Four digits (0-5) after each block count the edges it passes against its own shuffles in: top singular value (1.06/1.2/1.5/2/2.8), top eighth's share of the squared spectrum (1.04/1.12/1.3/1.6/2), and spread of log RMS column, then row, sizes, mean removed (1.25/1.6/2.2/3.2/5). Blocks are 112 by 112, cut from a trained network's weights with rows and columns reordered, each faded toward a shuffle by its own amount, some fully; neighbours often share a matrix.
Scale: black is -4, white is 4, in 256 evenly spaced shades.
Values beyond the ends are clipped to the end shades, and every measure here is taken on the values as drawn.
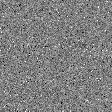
2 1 0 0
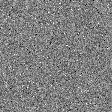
0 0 0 0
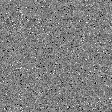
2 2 0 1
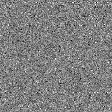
3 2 1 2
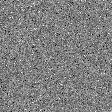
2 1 0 0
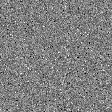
3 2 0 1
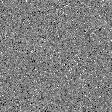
0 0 0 0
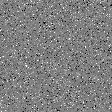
0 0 0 0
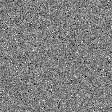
0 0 0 0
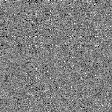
4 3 2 2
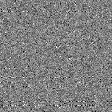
4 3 1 2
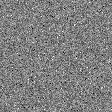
0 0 0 0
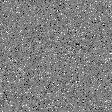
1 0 0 0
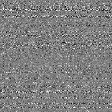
4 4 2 4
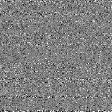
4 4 0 3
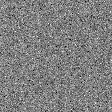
1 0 0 0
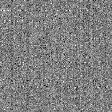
3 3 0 2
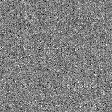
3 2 0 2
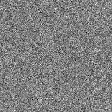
3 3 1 1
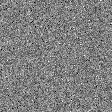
1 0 0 0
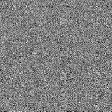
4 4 2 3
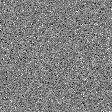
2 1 0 1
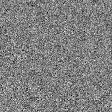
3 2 0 1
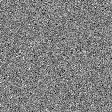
2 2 0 0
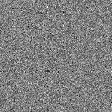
3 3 1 1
